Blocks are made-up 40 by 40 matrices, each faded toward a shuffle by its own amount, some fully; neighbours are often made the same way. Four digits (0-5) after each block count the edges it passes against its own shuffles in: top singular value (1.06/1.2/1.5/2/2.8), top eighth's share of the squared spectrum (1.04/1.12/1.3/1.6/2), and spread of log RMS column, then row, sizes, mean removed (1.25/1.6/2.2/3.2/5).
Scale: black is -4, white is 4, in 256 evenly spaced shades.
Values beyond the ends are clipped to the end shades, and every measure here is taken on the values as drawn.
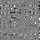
2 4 2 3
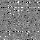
2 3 1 2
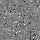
0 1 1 0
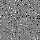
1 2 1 1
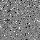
0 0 0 1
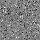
1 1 0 0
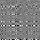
4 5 2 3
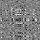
4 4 2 2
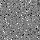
2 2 0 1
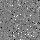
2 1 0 0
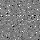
3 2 0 0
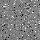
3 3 1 1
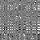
4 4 2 2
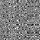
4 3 2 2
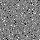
1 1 0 0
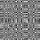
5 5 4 3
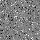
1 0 0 0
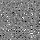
3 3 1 1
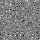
3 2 0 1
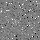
0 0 0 0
